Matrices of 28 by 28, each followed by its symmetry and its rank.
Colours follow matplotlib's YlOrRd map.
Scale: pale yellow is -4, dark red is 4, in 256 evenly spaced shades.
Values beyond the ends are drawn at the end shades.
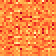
neither, rank five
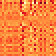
neither, rank three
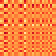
symmetric, rank one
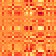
neither, rank two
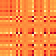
symmetric, rank one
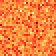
neither, full rank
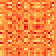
neither, rank three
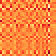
neither, rank two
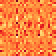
neither, rank three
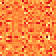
neither, rank five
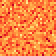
neither, full rank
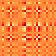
symmetric, rank one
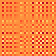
symmetric, rank one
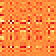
neither, rank two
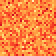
neither, full rank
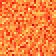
neither, full rank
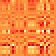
neither, rank two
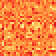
neither, rank five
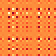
symmetric, rank one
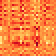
neither, rank three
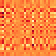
neither, rank two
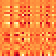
neither, rank two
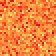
neither, full rank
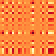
symmetric, rank one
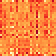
neither, rank three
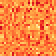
neither, rank five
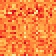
neither, rank five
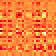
neither, rank three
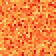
neither, full rank
